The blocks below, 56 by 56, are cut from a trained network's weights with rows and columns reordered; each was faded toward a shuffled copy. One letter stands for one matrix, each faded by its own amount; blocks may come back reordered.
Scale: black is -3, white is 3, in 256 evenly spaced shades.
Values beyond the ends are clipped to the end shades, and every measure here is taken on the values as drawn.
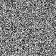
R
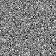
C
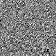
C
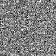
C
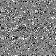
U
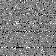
U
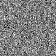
C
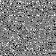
U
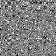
U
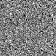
C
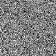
C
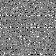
U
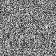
R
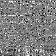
U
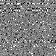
U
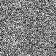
R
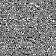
U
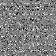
U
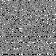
U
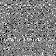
U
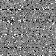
U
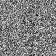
R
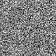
C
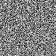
R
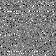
U
